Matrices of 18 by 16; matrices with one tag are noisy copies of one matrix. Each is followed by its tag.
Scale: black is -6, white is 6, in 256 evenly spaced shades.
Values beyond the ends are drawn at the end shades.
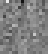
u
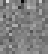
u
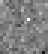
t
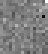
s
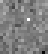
t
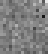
s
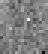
t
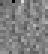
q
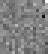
s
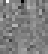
u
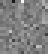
q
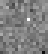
t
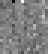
q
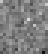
t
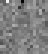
u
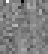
u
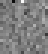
q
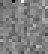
q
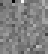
q
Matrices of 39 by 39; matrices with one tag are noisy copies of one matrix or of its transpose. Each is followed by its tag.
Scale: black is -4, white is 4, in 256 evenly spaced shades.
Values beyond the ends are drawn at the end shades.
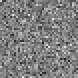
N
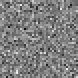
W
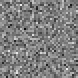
W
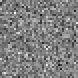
N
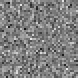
W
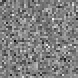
N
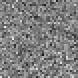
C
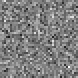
W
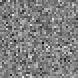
N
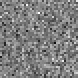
C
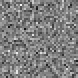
W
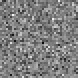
N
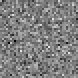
N
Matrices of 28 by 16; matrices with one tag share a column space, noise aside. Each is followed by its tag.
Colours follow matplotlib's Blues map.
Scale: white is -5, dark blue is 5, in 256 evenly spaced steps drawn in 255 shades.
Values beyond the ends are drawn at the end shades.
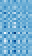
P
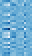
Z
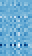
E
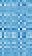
Z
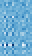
E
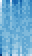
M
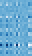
E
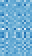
Z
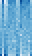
M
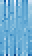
M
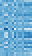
Z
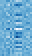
Z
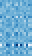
E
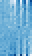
M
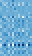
E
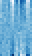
M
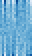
M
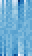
M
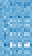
E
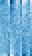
M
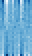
M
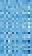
P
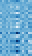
P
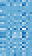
Z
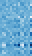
E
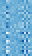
P
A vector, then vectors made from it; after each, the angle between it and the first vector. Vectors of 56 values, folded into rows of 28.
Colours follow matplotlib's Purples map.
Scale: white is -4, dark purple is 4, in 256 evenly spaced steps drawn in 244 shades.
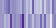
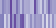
partly aligned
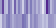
orthogonal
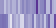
partly opposed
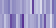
nearly parallel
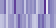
orthogonal
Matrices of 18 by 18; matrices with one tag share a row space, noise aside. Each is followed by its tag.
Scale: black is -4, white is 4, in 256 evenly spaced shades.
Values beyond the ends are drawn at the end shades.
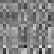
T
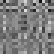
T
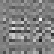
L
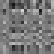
L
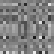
T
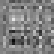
L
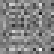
L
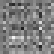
L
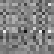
T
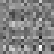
L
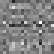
L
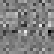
T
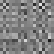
T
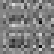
L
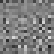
T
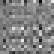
L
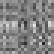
T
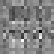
L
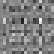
L
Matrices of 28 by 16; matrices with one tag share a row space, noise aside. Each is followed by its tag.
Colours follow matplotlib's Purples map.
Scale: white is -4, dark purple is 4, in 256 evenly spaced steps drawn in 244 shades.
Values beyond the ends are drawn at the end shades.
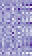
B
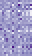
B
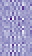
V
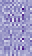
V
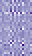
V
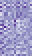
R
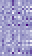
B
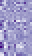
R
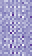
V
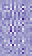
V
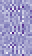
V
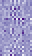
V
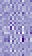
V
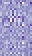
V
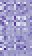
R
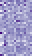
R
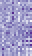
B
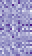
B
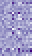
B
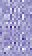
V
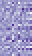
B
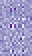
V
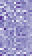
R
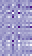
B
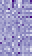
B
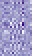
V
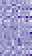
B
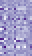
R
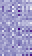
B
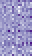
B
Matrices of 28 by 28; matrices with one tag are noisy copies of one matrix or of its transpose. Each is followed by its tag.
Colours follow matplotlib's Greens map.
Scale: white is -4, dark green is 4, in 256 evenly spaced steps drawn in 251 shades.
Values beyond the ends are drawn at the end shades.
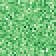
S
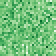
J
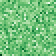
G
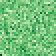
G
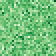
G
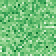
J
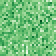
J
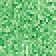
J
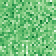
J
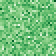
G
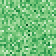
S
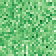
J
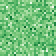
S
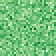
S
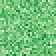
S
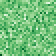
G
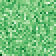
G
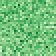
J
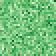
G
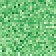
J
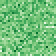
J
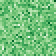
G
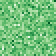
G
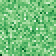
G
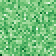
G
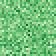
S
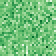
J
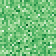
S
